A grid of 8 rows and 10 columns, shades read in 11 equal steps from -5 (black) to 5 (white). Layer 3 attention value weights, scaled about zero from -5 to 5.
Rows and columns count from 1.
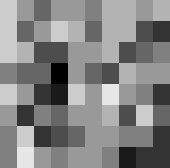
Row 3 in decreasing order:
3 2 2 1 1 0 -1 -2 -2 -2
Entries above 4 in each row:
0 0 0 0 0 0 0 0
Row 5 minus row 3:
0 -1 -1 -2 2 0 2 3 1 -3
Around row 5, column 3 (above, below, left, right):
-1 0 1 -4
